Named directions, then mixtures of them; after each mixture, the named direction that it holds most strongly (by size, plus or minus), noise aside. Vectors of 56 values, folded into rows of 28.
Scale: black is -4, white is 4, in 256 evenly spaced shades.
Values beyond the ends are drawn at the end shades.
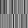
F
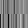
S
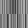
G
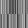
G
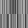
G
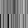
S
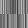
G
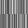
G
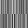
F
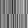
G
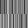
F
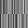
F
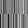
S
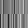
S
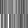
S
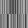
G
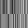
F
